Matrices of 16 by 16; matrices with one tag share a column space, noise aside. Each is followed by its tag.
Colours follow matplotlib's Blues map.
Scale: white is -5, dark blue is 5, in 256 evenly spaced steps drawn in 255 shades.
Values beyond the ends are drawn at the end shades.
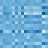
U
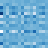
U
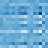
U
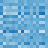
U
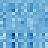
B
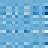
U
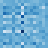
U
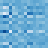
U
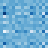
U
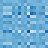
U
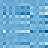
U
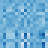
B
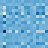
U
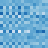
U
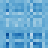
B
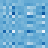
U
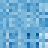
B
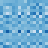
U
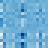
B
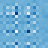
U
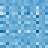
U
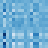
B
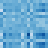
B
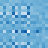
U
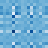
U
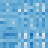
B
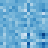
B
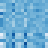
B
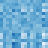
B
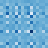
U
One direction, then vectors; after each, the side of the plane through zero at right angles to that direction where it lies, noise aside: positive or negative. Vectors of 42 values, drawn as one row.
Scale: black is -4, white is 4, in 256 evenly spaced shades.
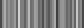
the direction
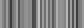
negative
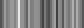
positive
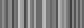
positive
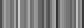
positive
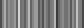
positive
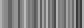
negative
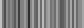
negative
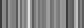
positive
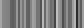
negative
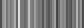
positive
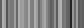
positive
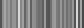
positive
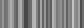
positive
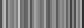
positive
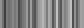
negative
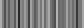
negative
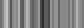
positive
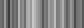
positive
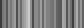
positive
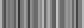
negative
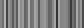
positive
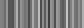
negative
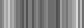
positive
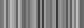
positive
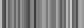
negative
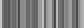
negative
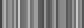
positive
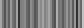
negative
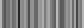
negative
